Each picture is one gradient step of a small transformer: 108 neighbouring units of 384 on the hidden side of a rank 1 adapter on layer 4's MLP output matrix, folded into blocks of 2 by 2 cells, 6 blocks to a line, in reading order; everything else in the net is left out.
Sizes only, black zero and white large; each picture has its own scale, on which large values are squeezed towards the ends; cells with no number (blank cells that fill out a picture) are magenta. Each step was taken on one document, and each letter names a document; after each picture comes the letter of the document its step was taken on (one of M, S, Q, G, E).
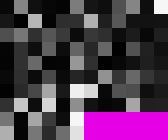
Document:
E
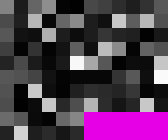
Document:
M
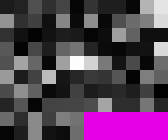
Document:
M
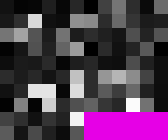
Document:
E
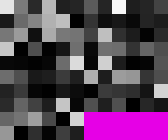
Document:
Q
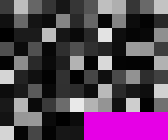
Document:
Q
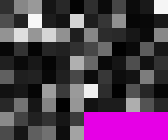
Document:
E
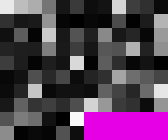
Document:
Q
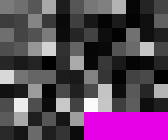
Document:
Q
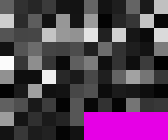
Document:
M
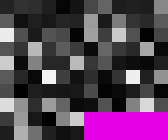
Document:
M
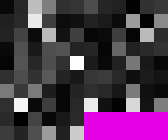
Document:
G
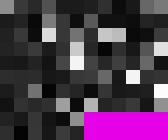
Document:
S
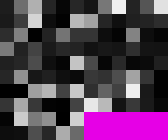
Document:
E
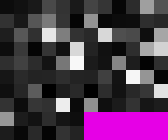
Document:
S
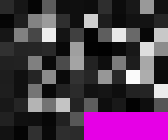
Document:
S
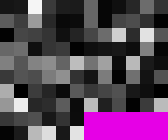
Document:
G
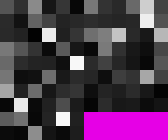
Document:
M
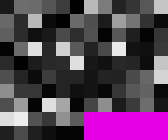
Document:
M
